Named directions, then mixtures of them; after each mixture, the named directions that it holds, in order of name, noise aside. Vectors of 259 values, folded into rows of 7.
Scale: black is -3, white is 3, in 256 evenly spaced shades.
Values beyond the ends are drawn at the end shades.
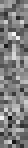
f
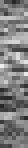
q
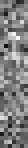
f, q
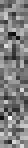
f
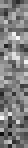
f, q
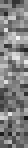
f, q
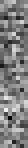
f, q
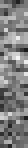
f, q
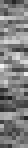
q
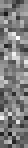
f, q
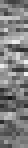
q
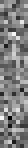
f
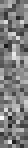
f
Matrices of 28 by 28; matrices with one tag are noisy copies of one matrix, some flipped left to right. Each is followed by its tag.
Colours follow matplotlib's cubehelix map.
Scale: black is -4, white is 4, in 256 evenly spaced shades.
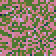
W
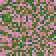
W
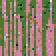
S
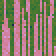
S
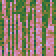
S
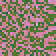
W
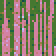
S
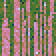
S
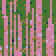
S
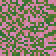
W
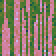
S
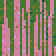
S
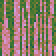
S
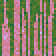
S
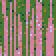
S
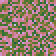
W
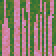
S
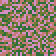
W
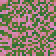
W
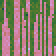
S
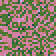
W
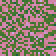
W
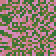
W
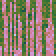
S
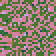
W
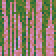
S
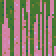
S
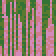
S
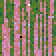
S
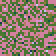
W
